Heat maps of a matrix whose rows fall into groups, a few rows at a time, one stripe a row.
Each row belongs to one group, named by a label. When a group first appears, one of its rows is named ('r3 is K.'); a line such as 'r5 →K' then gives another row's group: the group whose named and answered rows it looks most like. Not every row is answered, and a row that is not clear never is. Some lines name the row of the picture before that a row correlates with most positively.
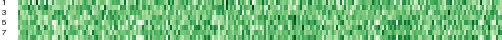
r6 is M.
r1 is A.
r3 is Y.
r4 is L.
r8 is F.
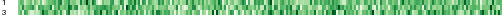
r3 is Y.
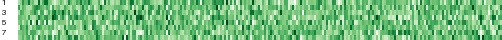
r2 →M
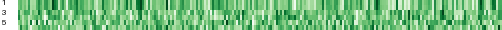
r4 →L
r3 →L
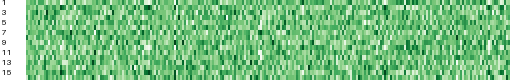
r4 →M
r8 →Y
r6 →M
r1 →F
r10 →F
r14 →A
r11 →M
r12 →A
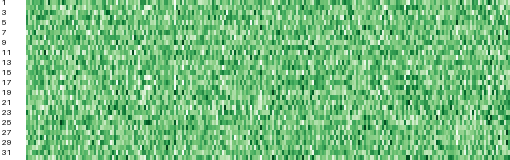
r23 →Y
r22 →Y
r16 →F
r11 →A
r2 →F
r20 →M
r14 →L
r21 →L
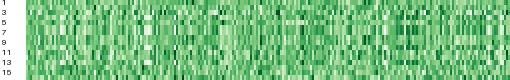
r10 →F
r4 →F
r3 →Y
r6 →F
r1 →A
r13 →F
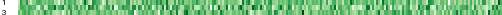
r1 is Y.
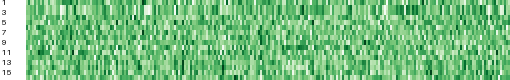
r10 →L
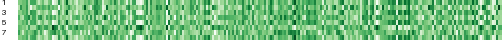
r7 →L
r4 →L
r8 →F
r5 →F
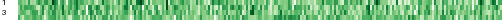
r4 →L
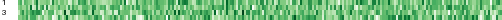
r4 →F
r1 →A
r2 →A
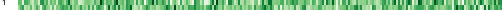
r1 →Y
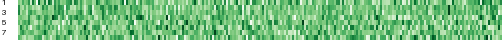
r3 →Y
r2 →Y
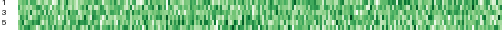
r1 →F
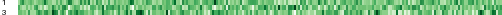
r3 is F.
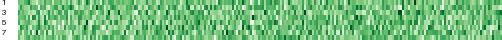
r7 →A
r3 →L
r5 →M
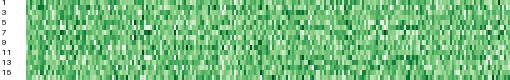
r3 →L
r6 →F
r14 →L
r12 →F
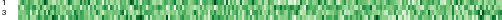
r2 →L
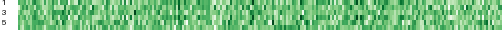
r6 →L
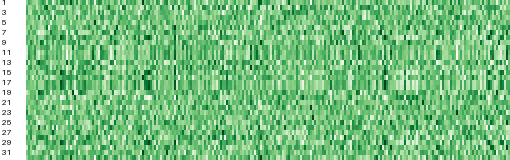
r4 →A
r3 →L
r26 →A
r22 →M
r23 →Y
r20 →F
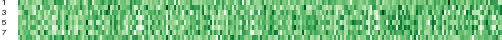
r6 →F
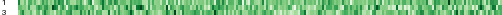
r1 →Y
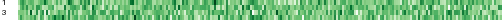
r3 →A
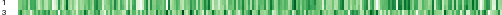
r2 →F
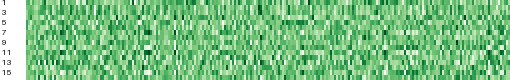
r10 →F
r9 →Y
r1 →A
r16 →A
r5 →L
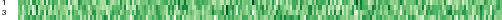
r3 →A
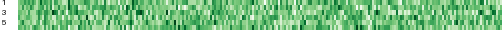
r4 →M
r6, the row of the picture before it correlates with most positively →1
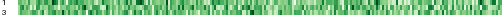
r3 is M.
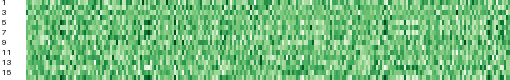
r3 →Y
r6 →M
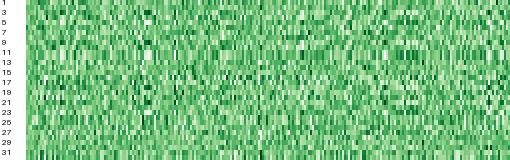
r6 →Y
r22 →A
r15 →M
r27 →M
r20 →A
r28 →A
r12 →F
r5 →F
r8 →L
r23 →F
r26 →L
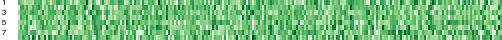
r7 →F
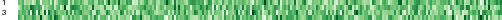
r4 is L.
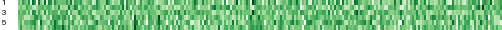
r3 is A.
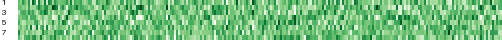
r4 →F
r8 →L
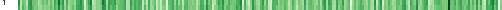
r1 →Y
